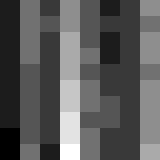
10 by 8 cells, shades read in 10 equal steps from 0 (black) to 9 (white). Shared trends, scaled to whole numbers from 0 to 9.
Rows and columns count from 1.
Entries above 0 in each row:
8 8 8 8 8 8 8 8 7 7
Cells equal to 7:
2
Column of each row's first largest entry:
4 4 4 4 4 4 4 4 4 4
